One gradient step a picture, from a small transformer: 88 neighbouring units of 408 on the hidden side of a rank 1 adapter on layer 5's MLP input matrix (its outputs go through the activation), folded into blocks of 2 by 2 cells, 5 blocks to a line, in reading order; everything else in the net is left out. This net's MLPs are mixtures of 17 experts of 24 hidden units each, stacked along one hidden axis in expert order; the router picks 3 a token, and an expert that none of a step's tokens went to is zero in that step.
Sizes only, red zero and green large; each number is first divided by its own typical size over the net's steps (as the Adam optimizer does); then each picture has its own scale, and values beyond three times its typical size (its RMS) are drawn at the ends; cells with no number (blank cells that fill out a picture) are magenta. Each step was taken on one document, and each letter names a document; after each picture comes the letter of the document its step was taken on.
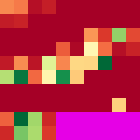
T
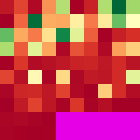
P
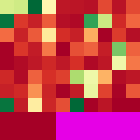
P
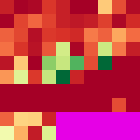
T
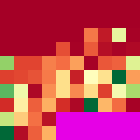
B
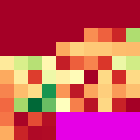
B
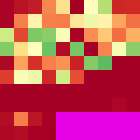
P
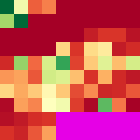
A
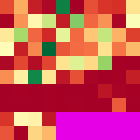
T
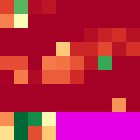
T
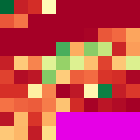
A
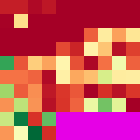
B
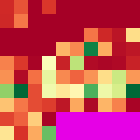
B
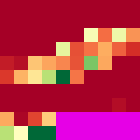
T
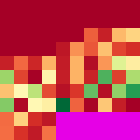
A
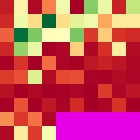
P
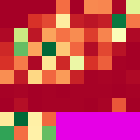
T
